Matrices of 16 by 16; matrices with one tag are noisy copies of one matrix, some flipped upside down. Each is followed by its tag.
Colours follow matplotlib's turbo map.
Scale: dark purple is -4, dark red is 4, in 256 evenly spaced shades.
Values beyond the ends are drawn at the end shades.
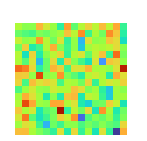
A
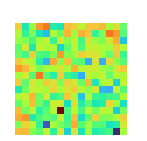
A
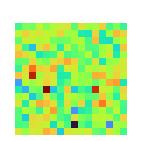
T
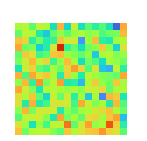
A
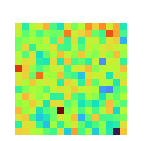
A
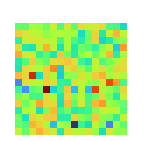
T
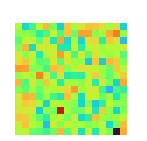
A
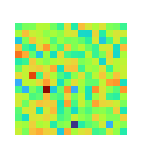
T
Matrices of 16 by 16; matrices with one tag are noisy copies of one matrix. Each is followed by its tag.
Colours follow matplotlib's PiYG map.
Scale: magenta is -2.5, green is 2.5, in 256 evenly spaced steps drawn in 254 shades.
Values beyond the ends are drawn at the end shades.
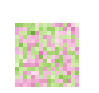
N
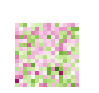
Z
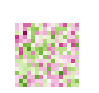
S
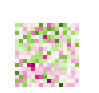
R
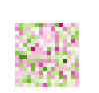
Z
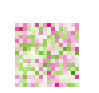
S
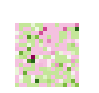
Z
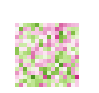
Z
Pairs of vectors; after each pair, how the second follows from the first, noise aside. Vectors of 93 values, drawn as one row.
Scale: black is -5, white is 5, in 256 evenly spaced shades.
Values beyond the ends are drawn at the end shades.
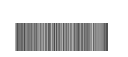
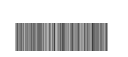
sign-scrambled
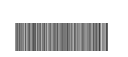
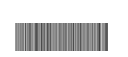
sign-scrambled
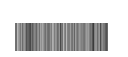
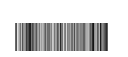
scaled up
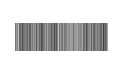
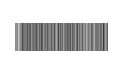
sign-scrambled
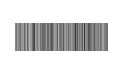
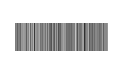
sign-scrambled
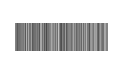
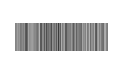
sign-scrambled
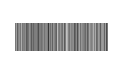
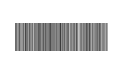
wrapped around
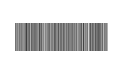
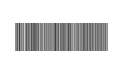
wrapped around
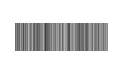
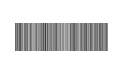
sign-scrambled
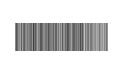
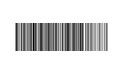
scaled up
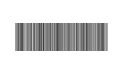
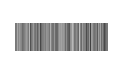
wrapped around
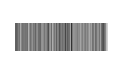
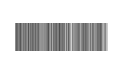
sign-scrambled
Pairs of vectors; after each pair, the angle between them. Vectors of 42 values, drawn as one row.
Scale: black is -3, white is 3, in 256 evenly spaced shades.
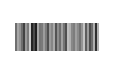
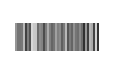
nearly opposite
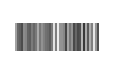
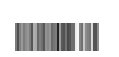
partly opposed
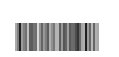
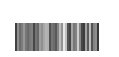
partly opposed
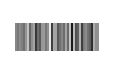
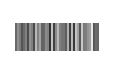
nearly opposite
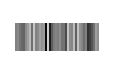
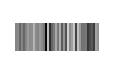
nearly parallel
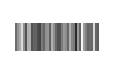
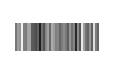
nearly parallel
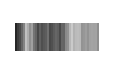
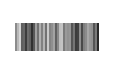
partly opposed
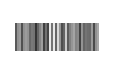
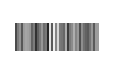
nearly parallel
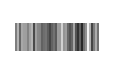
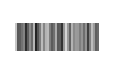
partly opposed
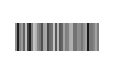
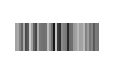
partly opposed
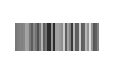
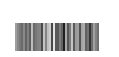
nearly opposite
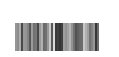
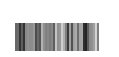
partly opposed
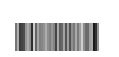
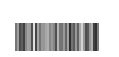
nearly parallel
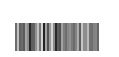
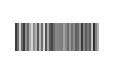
partly opposed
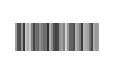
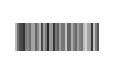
partly aligned
